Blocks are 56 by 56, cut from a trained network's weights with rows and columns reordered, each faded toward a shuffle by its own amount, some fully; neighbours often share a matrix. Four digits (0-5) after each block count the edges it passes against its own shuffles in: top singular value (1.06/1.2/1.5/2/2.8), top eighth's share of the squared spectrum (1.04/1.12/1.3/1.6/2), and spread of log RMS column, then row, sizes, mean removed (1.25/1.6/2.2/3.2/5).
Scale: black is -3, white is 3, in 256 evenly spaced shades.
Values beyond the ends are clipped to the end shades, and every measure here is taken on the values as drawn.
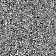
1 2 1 0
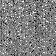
1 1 0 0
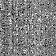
2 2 0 1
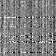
4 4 0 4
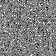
0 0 0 0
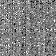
3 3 0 2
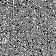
1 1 0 0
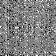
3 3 0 2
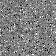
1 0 0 0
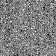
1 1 0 0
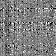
3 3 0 3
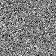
1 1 0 0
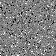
0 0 0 0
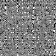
2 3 2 0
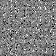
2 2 2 0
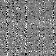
2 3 3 0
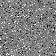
0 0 0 0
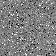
0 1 1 0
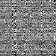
3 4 3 0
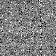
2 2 1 0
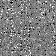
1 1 1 0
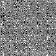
2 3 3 0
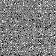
2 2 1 0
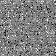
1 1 1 0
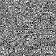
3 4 2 1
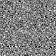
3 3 2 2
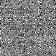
2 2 2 0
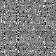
2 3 2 0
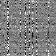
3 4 3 0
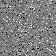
0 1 0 0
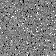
0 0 0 0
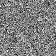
0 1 0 0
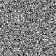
3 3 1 1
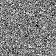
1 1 0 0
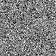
2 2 0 0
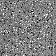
1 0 0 0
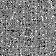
2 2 0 1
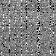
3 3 3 0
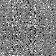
2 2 2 0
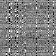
3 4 3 0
